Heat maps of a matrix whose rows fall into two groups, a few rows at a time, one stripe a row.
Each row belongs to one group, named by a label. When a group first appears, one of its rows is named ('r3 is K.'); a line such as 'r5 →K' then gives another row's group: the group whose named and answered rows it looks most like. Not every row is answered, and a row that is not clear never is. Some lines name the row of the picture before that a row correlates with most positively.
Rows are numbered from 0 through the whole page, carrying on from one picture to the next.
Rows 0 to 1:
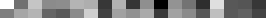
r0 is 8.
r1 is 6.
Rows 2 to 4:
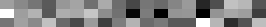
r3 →8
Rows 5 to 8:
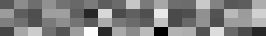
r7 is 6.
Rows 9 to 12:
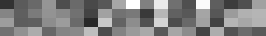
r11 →6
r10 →6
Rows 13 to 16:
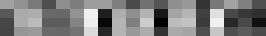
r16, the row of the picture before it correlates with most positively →12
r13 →8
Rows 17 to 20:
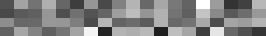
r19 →6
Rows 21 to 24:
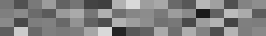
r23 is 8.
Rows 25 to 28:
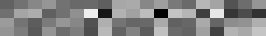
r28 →6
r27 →6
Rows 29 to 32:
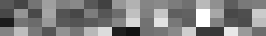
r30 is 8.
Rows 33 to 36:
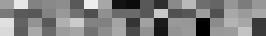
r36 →8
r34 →6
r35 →8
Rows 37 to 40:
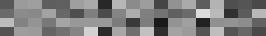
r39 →8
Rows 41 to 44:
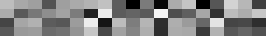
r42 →6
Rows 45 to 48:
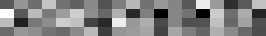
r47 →8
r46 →8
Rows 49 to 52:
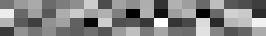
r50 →8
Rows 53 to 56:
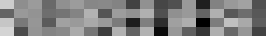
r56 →8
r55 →8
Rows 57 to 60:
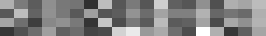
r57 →6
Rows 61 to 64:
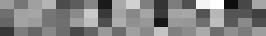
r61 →8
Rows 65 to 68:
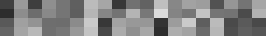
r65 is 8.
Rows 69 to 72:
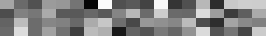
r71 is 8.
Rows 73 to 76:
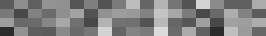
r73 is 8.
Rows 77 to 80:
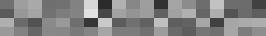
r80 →6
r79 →6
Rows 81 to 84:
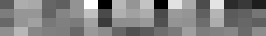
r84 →8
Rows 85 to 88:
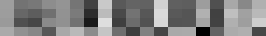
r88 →8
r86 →6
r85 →6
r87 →6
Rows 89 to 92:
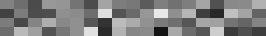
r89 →6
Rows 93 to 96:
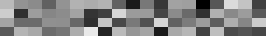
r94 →8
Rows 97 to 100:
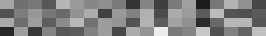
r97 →8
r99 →8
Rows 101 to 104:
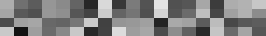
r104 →8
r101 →6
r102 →6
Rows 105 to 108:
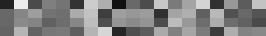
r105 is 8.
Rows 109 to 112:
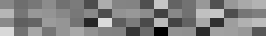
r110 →8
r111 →6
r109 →6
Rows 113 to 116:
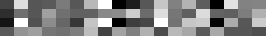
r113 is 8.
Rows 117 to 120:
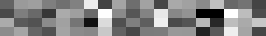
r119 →6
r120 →8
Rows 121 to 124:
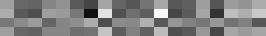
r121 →6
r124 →6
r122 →6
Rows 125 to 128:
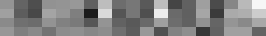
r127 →6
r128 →8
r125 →6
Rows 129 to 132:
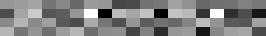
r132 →8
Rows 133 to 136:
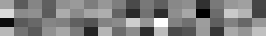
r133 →8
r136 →6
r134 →8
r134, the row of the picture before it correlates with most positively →132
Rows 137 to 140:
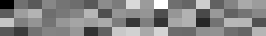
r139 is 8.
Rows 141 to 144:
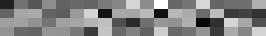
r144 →6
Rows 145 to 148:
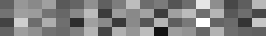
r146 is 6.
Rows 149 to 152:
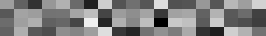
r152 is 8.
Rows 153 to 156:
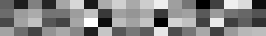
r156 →6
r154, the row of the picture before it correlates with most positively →150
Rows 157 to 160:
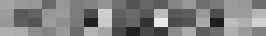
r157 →8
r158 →6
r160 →8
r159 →6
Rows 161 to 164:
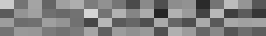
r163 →6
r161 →8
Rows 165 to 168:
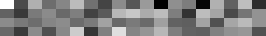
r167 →6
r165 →8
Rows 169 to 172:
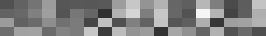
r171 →6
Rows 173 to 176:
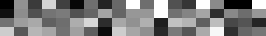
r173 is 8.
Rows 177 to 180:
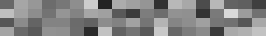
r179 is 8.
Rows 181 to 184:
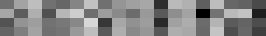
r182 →8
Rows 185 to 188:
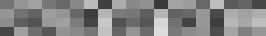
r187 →6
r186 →6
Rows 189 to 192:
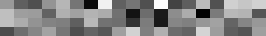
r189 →6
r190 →8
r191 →8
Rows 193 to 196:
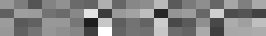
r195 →6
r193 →6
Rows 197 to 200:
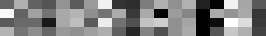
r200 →8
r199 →8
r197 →8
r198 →8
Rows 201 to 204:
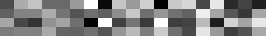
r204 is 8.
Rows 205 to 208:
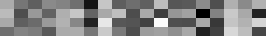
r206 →8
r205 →6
